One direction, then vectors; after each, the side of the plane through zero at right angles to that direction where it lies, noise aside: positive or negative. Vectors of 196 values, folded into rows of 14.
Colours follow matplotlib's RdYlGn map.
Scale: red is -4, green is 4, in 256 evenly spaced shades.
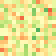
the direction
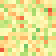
positive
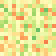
positive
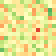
negative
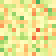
negative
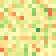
positive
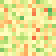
negative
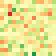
positive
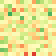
negative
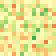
positive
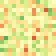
negative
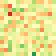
positive
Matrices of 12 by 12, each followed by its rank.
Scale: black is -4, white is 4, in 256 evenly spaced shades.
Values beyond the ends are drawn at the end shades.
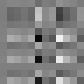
one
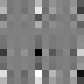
one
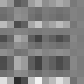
one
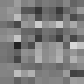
two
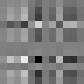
one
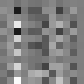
two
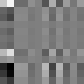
one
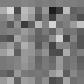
two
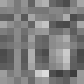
two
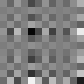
one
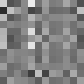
two
